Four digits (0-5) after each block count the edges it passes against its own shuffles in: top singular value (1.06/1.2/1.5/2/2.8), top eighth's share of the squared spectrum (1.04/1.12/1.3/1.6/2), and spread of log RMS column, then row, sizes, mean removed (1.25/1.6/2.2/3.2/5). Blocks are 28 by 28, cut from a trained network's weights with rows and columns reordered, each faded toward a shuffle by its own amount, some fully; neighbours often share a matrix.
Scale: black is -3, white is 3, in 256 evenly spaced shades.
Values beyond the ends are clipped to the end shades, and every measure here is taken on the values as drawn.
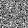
0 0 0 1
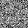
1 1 0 0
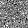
0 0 0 0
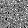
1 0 0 0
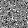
0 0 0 0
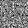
2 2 1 1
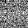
2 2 1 1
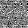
2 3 2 0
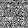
2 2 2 0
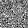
0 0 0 0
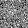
0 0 0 0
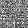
2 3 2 1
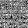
2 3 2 0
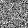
0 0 0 0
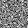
1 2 0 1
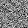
0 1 0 0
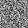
0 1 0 0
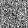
1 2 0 1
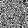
0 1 0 0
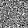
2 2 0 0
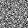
1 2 0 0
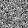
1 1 0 0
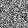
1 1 0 0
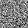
1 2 0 0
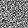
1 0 0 0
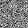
2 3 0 0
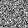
0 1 0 1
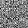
2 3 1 1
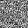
2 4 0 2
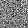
1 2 0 1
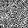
2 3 0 0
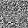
2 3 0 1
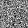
0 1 1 0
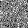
0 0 0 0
